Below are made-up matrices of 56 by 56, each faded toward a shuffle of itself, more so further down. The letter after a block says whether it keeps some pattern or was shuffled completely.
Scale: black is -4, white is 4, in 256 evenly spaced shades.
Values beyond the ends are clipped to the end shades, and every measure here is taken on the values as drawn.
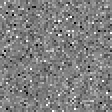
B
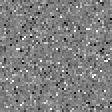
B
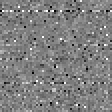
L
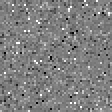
B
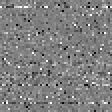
L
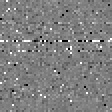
L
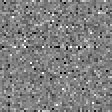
L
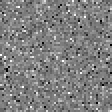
B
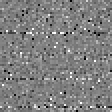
L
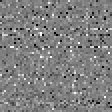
L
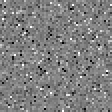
B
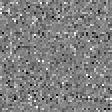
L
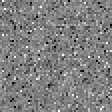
B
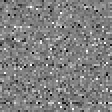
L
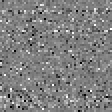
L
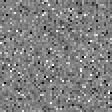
B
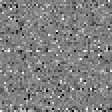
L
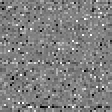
L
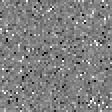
B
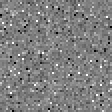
B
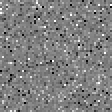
B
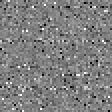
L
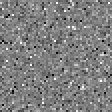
B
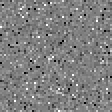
B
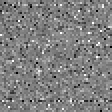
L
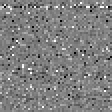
L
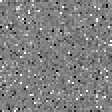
B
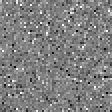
B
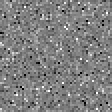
B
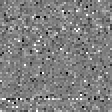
L
